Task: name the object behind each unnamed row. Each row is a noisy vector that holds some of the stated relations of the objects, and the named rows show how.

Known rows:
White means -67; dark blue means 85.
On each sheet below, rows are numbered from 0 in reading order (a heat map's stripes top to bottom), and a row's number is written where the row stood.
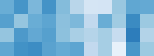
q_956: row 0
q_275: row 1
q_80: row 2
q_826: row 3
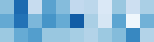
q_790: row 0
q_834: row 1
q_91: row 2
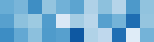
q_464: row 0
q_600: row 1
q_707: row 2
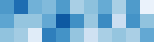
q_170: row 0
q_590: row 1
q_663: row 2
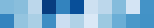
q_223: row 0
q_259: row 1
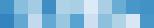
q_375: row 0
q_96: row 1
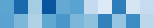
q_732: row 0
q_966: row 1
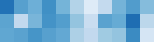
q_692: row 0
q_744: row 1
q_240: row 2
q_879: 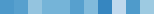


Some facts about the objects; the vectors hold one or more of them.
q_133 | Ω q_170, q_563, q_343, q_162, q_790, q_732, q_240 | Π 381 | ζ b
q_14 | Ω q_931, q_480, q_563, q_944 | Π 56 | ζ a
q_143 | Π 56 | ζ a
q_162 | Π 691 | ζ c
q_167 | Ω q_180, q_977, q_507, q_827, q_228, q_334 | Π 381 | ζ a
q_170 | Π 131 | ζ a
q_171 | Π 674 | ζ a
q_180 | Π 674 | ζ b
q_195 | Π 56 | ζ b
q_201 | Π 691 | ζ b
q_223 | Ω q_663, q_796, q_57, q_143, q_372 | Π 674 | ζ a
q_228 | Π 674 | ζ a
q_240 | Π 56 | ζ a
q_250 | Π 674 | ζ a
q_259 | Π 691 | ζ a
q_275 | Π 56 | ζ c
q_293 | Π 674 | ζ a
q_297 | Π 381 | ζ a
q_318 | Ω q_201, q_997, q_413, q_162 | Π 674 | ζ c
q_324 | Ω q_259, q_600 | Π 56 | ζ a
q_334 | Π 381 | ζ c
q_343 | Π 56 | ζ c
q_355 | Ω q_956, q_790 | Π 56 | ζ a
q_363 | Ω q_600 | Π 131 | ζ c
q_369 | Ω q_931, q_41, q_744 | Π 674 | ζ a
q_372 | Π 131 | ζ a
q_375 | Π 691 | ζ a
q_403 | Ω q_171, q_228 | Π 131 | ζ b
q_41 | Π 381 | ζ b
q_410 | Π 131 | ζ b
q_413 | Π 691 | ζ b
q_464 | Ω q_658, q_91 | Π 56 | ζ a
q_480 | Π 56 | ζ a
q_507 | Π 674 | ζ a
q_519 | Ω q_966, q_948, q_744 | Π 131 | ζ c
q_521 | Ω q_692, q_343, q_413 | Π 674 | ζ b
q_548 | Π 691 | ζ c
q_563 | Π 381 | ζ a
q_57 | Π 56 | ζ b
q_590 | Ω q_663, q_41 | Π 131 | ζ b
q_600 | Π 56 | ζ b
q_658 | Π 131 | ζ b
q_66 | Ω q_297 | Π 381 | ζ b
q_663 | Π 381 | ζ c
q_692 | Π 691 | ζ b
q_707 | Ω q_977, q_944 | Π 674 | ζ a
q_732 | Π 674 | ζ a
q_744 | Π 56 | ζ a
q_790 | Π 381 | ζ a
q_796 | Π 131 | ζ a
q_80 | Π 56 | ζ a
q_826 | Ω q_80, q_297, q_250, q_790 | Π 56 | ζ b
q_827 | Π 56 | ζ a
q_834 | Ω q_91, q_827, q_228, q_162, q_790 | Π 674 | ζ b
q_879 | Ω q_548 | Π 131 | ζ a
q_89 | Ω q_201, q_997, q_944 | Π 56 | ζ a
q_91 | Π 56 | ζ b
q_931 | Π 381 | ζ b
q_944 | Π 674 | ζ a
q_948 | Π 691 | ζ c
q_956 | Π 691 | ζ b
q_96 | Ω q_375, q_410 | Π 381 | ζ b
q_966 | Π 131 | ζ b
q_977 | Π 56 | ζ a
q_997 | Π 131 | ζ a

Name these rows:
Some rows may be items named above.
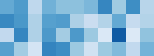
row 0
q_410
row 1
q_563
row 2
q_228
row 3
q_41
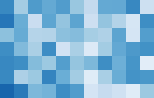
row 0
q_480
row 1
q_96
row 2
q_334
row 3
q_259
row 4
q_997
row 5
q_948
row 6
q_133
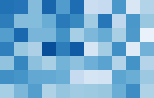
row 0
q_521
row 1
q_519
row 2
q_170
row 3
q_369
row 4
q_658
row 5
q_162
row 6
q_827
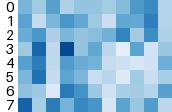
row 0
q_977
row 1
q_744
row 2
q_410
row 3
q_250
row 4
q_66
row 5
q_790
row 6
q_663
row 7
q_14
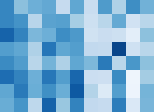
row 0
q_324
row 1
q_563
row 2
q_133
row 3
q_944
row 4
q_363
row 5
q_318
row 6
q_834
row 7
q_293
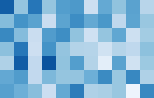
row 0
q_89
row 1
q_403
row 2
q_931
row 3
q_297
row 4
q_250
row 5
q_410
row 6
q_167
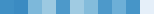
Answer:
q_997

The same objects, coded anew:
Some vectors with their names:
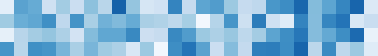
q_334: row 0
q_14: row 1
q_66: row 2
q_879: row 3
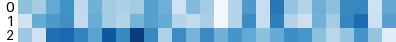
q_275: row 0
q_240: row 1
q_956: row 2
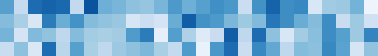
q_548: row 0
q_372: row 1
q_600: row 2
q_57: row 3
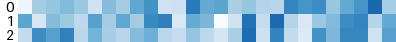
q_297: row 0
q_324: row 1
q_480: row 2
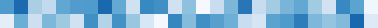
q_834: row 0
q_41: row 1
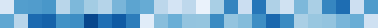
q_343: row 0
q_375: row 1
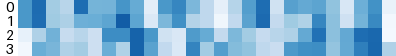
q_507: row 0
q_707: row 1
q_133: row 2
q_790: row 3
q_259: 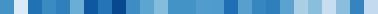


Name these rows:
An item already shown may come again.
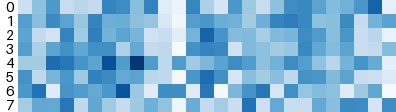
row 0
q_96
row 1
q_410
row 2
q_590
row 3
q_966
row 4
q_162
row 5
q_519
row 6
q_223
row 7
q_744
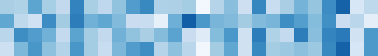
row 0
q_464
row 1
q_590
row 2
q_977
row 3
q_91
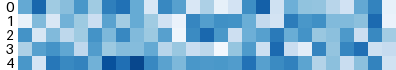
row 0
q_732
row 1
q_663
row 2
q_363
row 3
q_89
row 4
q_259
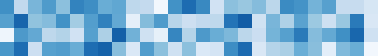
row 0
q_519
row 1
q_944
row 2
q_563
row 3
q_369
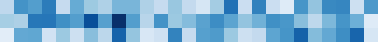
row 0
q_480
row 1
q_162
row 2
q_334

